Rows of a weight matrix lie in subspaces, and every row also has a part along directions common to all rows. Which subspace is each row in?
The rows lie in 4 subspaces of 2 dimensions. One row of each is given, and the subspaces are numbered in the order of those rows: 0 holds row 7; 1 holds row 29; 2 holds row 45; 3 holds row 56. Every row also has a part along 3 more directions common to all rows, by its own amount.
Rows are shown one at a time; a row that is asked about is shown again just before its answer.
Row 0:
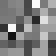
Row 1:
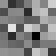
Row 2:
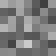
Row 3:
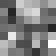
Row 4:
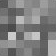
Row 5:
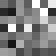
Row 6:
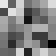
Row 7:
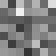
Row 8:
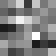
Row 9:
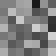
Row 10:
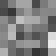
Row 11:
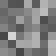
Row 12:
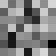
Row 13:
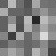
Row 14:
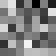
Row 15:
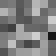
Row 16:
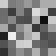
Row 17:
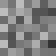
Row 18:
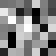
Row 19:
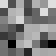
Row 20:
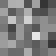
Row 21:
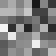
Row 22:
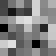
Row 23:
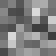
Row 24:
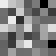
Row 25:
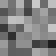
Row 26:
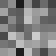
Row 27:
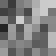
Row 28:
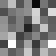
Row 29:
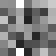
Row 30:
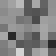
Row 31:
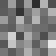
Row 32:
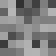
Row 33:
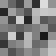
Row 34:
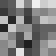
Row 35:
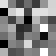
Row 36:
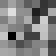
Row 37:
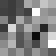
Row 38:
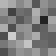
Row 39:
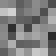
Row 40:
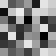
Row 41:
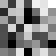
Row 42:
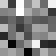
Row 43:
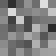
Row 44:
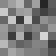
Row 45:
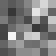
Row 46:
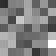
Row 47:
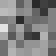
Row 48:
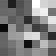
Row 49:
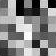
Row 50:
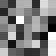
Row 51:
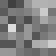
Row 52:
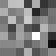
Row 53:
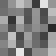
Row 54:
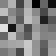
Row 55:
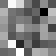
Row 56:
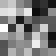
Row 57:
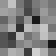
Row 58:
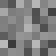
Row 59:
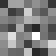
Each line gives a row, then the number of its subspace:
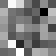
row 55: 1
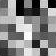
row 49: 0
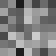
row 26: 1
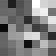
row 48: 2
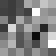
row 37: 3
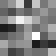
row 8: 3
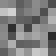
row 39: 2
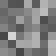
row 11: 1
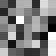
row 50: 2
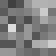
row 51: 3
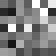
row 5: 2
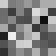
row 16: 2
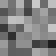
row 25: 3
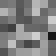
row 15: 2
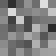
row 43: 2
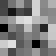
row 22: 3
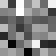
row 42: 0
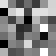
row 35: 0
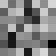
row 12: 1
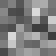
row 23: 2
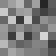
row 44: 0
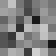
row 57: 1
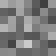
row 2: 2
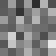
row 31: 0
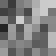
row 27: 3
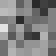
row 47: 3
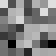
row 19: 3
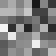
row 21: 3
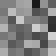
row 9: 2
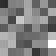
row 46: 2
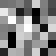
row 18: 0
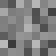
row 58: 0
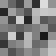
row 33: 0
